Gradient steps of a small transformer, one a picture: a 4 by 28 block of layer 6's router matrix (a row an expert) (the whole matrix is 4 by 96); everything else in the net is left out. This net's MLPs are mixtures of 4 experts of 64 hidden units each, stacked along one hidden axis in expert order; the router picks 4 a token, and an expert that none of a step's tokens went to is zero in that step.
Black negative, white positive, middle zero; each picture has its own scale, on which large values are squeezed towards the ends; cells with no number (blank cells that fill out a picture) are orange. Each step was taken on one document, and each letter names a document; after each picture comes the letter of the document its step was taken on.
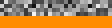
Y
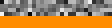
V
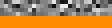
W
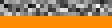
Y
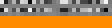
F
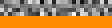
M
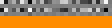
F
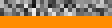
Y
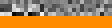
M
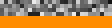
M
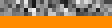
Y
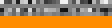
F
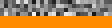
Y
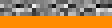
W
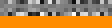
M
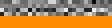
V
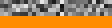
W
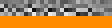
Y
